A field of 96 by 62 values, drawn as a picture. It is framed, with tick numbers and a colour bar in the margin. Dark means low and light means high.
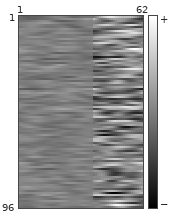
A vertical seam about 60% of the way across splits the table, and the left part is calmer. A few values lie far out on both sides of the bulk. On average the colour sits 50% of the way up the scale. Neither half mirrors the other. The grain runs across in streaks. The top right is the ninth with the highest average.
